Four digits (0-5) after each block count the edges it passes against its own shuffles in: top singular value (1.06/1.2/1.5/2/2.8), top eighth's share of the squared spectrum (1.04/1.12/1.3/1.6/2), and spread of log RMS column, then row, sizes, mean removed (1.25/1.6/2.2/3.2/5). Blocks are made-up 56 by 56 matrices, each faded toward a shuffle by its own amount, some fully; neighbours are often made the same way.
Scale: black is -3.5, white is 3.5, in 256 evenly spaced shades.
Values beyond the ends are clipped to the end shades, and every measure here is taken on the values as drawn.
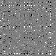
4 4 2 2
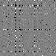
4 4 2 2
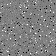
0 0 0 0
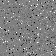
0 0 0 0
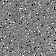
0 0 0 0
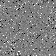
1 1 0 0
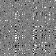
4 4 3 2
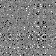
4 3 1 1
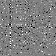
3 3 1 2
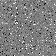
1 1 0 0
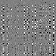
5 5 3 3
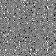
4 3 1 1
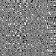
4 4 2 2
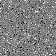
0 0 0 0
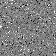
0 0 0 0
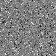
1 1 0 0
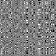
4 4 3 2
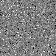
1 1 0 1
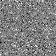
1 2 0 1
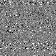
2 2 0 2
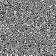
1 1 0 2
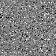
2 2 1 2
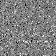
1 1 0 2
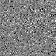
3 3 1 1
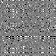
4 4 2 3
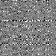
4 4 1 3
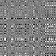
4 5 3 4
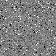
2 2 0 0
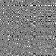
4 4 2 3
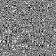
3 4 2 2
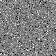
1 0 0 0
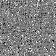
1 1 0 0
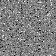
1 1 0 0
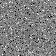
1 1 0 0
